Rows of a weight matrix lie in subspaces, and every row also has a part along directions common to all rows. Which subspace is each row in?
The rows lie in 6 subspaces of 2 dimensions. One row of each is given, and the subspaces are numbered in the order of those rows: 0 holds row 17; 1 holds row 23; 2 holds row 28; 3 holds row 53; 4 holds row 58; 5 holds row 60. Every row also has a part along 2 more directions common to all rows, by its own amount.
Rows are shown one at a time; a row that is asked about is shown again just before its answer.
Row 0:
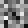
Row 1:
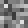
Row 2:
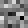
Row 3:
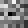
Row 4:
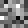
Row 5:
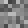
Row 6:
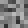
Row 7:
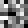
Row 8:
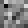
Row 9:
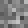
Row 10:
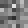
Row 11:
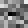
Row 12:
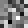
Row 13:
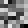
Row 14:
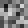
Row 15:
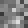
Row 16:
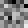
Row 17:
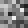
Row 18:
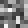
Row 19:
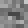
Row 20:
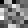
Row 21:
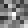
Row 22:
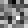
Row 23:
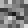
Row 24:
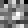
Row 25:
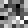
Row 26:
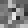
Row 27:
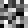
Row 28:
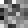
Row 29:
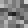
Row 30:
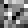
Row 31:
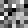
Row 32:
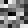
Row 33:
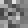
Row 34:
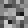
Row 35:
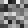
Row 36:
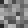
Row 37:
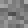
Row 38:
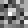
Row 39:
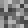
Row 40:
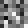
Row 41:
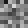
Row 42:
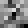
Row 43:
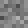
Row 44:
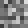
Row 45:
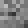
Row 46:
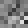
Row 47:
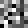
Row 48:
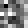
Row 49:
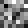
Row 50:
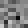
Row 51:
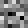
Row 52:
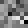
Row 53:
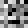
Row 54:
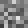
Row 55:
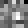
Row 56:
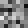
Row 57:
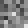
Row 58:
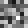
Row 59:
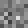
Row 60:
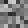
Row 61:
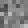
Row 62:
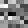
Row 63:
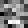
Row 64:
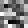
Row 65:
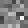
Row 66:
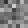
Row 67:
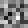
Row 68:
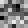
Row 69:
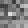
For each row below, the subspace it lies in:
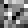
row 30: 4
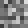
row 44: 3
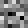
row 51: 3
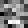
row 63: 3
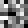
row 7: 0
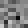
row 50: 1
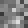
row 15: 3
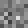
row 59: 5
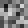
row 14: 4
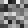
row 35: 5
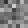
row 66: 5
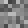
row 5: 5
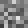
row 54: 4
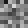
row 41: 5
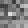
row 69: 0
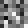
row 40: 0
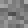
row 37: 1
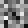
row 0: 0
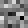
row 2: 3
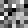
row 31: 5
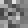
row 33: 2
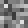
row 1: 0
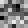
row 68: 2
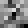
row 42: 0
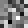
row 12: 4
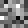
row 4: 2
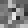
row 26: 0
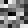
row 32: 1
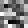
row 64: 3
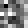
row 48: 3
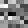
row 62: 1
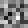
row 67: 4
